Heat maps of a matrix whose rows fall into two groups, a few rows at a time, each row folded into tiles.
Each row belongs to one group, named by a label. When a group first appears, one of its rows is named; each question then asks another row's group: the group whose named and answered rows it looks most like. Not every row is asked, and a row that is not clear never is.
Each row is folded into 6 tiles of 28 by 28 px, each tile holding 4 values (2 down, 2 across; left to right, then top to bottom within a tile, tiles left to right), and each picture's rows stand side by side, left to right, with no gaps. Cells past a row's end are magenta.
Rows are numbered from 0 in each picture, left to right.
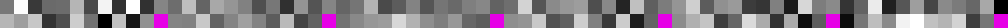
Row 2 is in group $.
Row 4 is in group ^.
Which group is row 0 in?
^
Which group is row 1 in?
^
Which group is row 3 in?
^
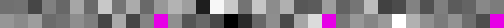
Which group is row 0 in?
^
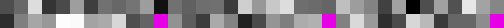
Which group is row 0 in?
$
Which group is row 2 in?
^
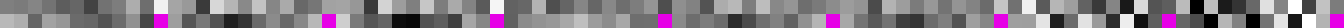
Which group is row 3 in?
$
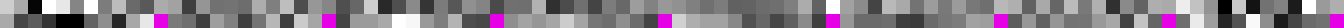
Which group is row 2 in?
$
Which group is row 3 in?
$
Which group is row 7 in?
^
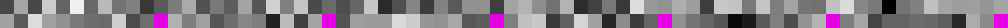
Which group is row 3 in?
^
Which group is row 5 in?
^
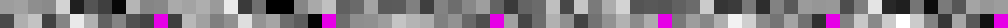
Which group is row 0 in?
^
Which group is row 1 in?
^
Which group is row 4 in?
$
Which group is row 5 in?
$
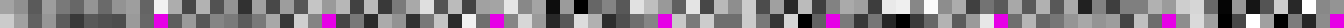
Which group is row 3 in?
^
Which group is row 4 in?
^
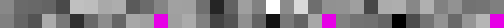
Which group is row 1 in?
^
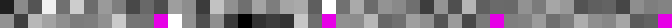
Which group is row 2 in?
^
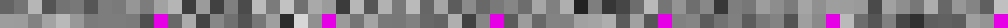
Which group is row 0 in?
$
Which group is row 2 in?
^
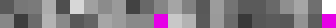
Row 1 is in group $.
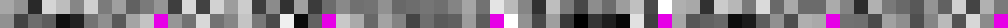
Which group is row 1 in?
^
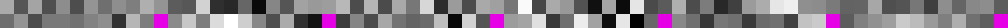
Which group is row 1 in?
$
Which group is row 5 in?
$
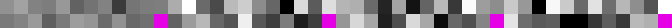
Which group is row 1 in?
^
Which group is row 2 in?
^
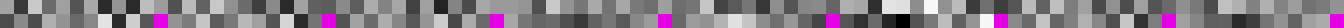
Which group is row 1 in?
^
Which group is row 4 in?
$
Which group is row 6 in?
^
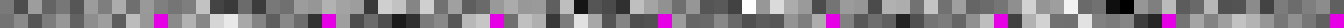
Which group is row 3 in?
^
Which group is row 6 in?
^
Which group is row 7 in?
$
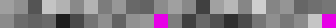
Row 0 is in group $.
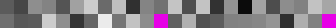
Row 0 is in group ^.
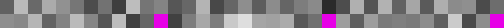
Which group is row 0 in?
^
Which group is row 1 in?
$
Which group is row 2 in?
^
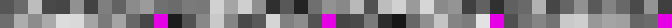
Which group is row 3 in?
$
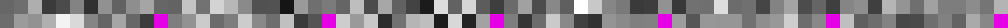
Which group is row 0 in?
$
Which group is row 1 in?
^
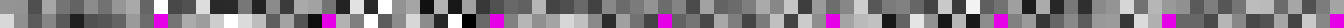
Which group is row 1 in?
$
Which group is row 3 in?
$
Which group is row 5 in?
^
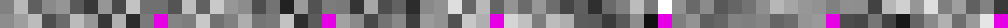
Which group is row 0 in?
^
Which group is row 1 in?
^
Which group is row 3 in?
$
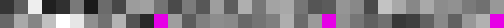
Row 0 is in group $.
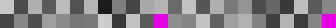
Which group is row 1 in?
^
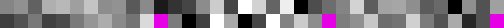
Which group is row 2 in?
^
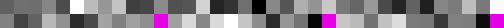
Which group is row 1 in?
$
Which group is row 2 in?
$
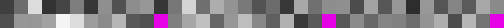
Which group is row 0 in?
$
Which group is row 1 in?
^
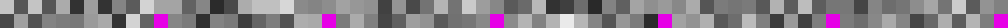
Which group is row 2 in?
^
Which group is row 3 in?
$
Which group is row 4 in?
^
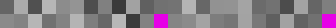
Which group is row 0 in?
^
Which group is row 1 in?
^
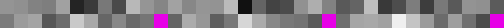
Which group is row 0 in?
^
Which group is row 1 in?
^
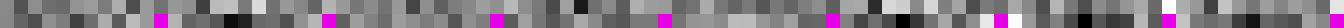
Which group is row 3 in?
^
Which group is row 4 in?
$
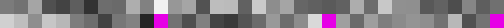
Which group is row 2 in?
^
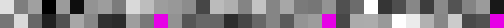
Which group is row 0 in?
^
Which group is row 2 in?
$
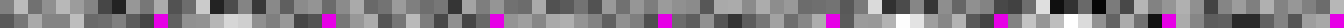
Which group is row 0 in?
^
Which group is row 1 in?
$
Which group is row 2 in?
^
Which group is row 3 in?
$
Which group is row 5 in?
$
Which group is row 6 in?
$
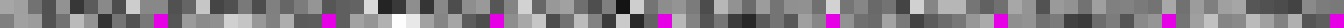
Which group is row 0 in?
^
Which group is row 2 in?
$
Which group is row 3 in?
^
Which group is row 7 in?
^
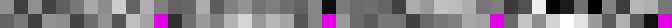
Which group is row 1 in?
$
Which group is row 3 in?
$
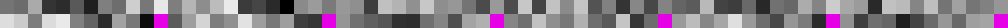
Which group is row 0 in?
$
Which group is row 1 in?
^
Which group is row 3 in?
^
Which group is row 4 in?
$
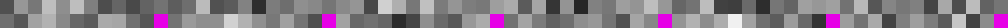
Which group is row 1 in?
$
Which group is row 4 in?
$
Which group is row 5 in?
^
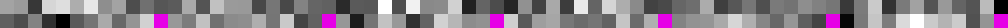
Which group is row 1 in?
^
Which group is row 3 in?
^
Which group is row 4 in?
$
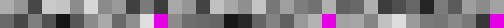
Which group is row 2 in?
$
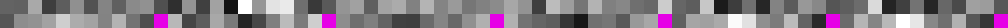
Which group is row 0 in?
$
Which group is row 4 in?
$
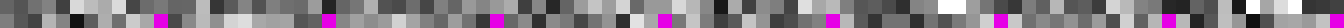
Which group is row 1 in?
$
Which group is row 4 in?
^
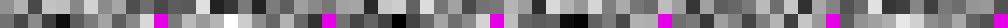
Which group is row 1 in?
$
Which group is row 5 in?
$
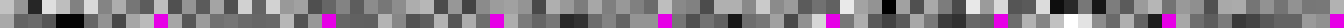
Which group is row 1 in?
^
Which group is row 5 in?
^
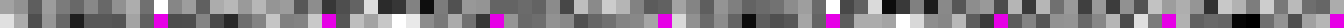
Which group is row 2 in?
$
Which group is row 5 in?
$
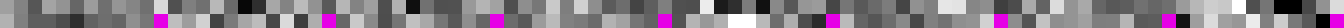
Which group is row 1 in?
^
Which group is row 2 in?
^
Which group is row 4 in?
$
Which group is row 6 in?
^
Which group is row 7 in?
^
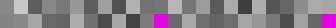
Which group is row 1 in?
^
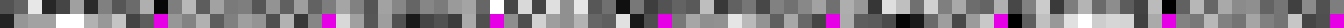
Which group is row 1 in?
^
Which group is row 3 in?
^
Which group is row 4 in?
$
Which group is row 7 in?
^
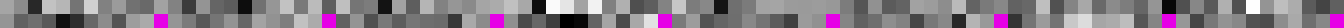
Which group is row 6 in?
$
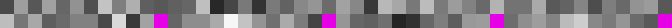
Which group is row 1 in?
$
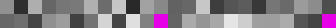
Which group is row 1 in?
$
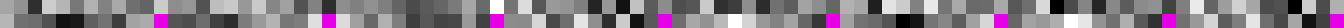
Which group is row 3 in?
^
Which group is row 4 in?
$
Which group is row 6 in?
$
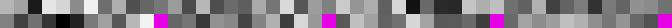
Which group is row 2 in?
^
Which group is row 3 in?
$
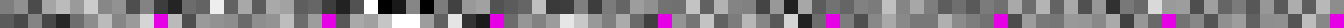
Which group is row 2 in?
$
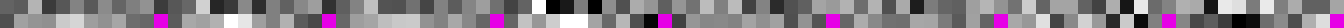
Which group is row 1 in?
$
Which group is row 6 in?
^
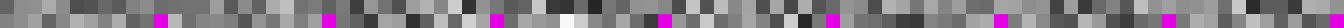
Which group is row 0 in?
^
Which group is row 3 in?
$
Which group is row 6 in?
^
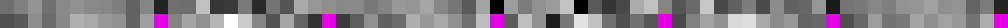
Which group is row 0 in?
$
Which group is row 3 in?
^
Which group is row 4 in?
$
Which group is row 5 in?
$
